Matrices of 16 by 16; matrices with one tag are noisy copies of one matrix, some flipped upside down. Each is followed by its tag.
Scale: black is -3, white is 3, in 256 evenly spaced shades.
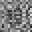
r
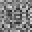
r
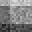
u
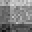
u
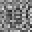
r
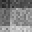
u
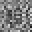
r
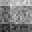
u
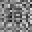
r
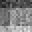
u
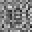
r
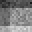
u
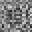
r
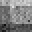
u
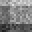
u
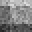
u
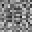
r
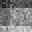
u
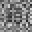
r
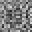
r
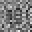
r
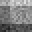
u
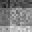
u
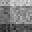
u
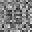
r
